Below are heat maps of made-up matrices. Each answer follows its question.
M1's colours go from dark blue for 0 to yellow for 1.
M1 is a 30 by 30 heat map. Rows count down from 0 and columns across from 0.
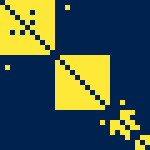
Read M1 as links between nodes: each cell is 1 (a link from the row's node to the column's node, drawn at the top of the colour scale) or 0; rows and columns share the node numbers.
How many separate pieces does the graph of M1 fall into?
1
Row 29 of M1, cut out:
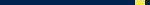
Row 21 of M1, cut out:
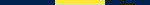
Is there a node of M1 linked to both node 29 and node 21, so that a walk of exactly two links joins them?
no
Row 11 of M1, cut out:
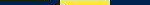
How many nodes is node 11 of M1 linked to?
10
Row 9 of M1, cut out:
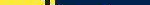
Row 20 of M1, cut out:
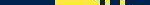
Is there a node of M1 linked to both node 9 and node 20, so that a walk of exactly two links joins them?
no
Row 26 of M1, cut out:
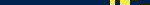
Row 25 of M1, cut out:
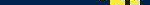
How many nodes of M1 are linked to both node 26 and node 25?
2
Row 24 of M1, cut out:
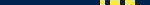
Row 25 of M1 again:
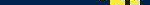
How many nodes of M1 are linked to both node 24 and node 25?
3
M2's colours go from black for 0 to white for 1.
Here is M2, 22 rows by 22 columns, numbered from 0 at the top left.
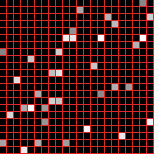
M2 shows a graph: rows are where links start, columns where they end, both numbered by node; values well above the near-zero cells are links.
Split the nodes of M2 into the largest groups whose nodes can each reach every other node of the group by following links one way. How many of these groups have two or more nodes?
3
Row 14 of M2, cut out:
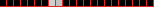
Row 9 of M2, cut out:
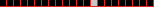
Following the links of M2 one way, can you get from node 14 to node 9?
yes
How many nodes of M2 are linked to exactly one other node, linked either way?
1
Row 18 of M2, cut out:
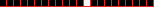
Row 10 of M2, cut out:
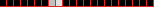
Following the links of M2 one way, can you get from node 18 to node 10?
yes
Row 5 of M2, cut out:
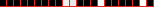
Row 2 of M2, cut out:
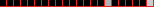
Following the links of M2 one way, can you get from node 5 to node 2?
no
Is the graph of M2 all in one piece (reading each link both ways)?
yes
